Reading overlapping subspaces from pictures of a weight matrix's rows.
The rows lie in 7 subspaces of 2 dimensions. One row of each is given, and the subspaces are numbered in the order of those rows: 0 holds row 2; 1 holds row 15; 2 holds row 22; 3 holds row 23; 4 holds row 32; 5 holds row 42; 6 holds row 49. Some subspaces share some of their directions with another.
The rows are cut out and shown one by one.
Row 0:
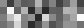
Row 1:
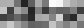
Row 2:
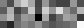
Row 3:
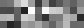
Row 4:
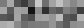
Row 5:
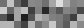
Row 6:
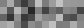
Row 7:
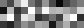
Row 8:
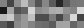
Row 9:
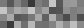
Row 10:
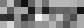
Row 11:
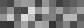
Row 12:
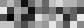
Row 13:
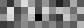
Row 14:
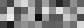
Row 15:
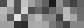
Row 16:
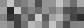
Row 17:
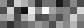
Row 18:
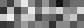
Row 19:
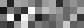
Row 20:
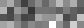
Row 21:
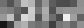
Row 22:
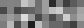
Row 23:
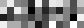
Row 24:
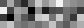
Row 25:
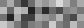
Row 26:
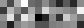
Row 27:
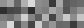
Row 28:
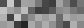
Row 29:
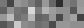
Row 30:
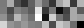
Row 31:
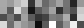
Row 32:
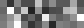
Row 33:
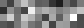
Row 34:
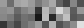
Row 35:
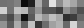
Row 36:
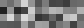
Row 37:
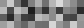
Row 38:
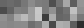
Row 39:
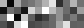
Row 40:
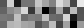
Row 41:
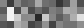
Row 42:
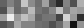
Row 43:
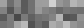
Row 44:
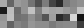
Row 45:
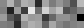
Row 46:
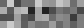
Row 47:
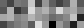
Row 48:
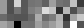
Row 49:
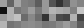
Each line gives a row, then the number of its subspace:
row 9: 2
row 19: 1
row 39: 1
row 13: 0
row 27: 2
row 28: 1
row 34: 0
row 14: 0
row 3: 4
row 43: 1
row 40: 5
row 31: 3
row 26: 3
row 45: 4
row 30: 0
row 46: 5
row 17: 5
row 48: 5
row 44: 6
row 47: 3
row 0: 4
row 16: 4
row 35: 2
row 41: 4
